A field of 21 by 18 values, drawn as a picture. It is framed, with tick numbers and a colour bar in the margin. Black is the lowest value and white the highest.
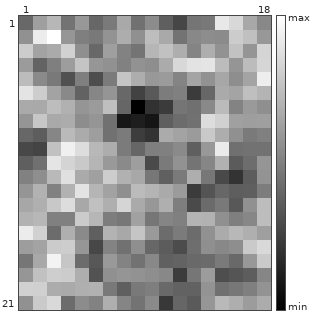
The values follow a bell shape. On average the colour sits 60% of the way up the scale. The halves do not mirror each other.
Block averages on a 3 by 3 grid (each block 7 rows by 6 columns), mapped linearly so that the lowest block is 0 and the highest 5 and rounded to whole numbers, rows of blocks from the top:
315 / 511 / 502
